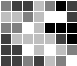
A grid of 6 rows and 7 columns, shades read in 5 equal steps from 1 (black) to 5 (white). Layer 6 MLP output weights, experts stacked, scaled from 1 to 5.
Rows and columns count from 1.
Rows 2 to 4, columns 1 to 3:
4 4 3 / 3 3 5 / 2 4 4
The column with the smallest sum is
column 7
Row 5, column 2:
2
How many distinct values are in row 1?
4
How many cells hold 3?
8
